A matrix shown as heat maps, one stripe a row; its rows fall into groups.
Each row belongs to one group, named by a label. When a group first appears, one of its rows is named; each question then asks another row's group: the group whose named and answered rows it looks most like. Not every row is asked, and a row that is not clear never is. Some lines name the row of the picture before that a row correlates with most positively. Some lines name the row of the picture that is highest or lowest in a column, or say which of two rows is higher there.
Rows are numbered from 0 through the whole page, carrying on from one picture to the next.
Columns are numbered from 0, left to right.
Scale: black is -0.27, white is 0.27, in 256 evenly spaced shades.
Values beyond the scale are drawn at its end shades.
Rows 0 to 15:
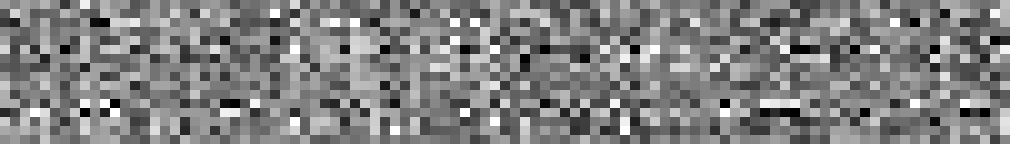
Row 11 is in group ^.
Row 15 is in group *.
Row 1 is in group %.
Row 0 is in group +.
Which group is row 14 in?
+
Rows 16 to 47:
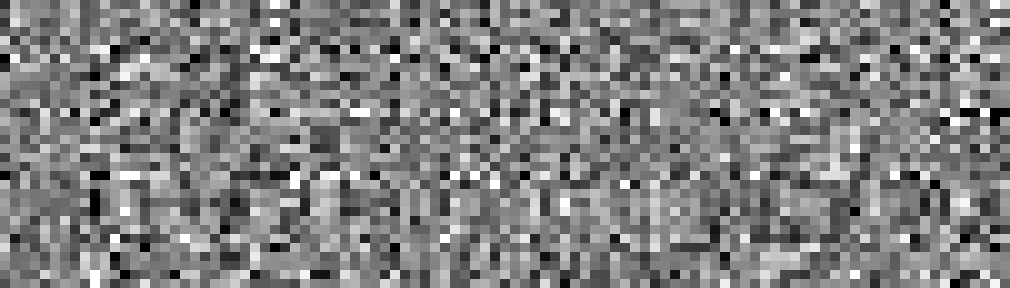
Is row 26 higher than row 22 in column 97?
Yes
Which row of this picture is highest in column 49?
36
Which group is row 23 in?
^
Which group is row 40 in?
%
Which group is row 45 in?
^
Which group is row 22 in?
%
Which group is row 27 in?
^
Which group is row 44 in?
^
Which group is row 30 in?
*
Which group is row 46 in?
*
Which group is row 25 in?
^
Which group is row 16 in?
%
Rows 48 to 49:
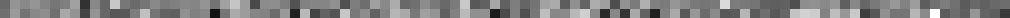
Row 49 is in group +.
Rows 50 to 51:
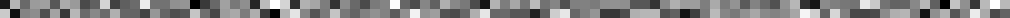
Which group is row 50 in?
%
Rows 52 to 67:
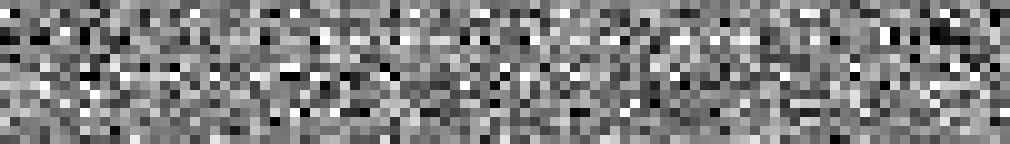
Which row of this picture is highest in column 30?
62
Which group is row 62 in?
*
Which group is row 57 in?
+
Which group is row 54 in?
*
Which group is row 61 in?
+
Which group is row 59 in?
*
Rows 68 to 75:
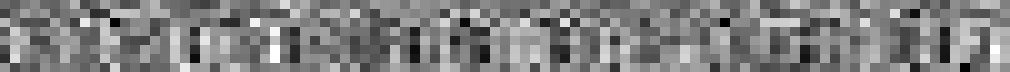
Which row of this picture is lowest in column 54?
70
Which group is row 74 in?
%
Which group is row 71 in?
%
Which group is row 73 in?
%
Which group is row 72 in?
%
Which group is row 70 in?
^
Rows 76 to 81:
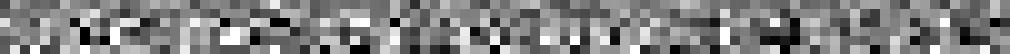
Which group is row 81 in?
+
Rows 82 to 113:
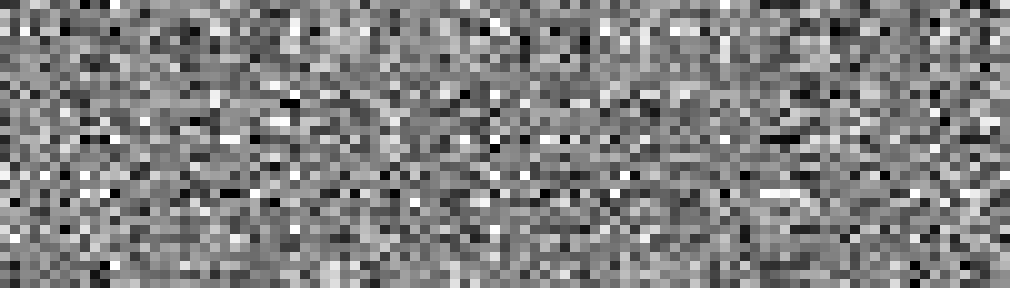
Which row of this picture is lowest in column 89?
103
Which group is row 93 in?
*
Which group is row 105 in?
%
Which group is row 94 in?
+
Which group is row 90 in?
+
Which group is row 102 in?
%
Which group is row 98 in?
+
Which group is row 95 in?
%
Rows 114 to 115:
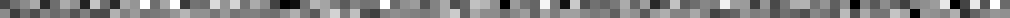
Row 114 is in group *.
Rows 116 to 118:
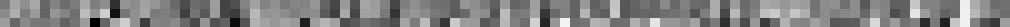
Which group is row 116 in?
^
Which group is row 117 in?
^
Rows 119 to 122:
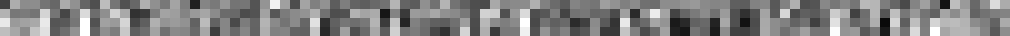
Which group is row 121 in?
+
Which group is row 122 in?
+
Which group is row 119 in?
%
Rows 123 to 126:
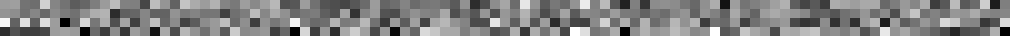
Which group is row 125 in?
+
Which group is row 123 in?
*
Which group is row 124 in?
^
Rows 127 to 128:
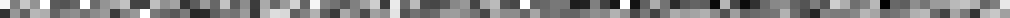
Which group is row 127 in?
+
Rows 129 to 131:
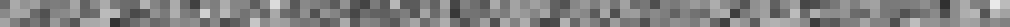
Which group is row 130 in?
%
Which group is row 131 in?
^
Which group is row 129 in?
%
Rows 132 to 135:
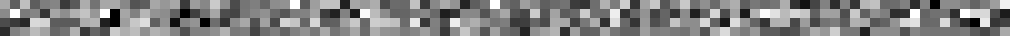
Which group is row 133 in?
^
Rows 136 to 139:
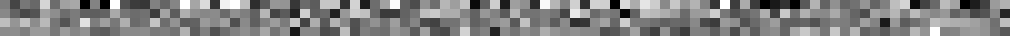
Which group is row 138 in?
+
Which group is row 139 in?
+
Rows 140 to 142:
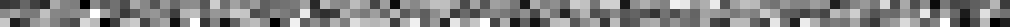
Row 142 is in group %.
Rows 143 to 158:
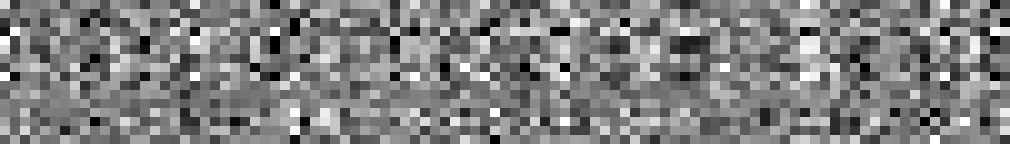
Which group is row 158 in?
+
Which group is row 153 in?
^
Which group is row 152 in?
%
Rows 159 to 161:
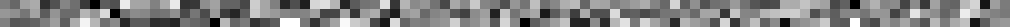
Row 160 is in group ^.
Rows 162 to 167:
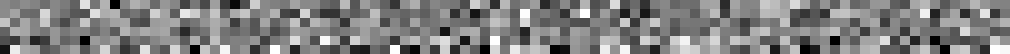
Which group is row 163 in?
*
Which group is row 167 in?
%
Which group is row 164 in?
+
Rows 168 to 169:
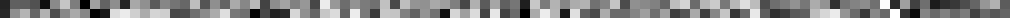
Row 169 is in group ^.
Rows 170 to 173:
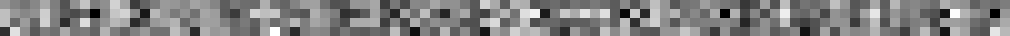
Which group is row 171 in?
*
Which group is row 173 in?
%
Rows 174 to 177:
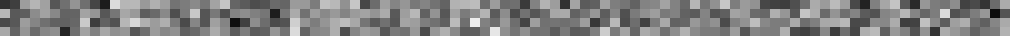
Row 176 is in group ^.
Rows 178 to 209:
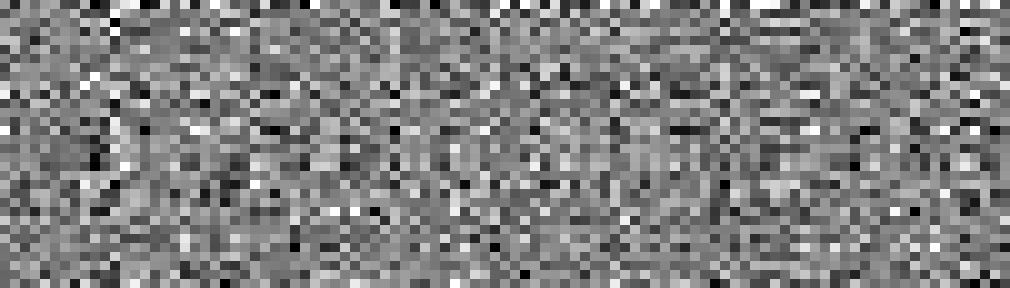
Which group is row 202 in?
+
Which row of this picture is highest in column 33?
201
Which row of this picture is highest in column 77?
178
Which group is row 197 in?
+
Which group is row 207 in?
^
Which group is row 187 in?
+
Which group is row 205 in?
+
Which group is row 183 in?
%
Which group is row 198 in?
^
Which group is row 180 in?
^
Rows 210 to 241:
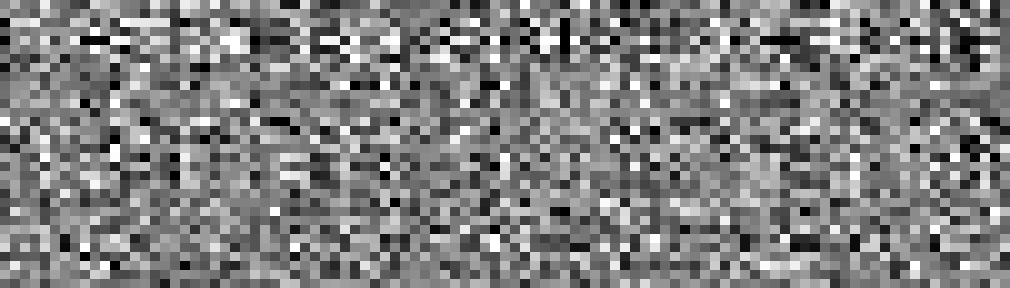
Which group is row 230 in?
*
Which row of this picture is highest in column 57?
214
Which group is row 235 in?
+
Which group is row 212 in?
^
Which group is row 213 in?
*
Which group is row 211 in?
*
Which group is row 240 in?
^
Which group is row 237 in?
+
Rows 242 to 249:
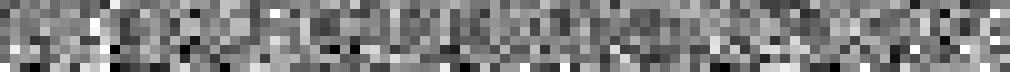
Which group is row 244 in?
*
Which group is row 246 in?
%
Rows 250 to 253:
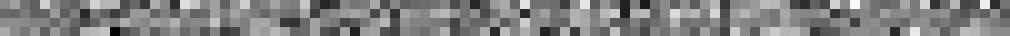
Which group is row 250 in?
*
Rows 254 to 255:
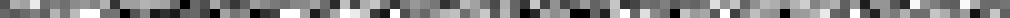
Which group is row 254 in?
^
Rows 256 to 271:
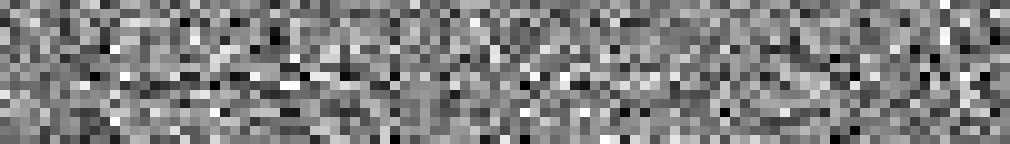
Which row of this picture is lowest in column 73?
261
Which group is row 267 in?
^
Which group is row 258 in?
^
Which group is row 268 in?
*
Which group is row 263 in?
*
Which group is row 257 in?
%
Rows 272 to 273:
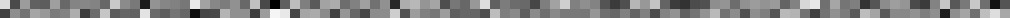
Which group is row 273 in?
%
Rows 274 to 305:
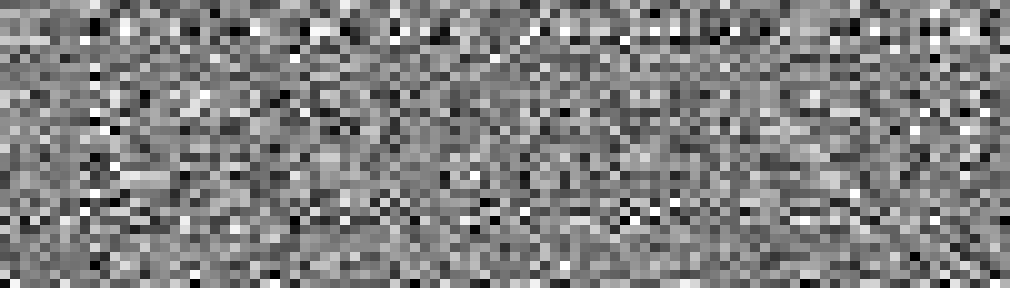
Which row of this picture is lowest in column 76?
277
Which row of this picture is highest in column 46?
298
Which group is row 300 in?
%
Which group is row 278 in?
+
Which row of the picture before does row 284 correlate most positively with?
272
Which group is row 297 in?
+
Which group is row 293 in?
^
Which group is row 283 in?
*
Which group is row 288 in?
^
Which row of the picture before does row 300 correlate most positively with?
273
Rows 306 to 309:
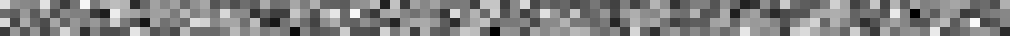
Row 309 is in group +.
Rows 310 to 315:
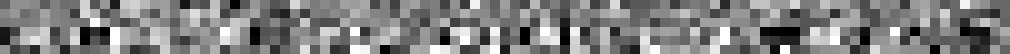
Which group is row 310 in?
^
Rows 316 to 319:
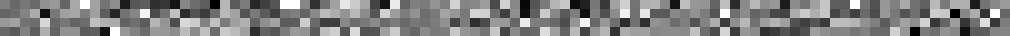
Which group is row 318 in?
*
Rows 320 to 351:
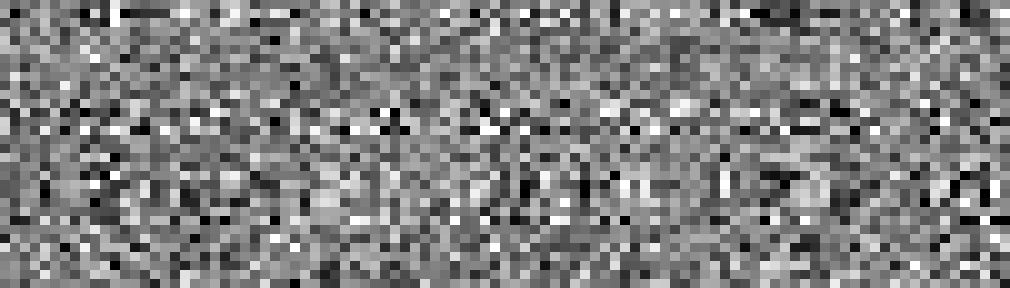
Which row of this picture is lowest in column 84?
332
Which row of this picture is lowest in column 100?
344
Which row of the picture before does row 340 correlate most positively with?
317
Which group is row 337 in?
^
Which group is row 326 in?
*
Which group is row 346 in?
%
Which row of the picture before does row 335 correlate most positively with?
317
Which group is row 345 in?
*
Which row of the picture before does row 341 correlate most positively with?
317
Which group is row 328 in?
^
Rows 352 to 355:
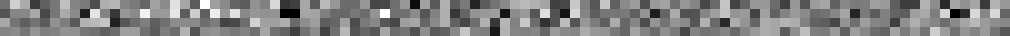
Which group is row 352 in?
%
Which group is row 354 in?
^
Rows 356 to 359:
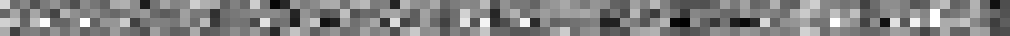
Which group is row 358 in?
+
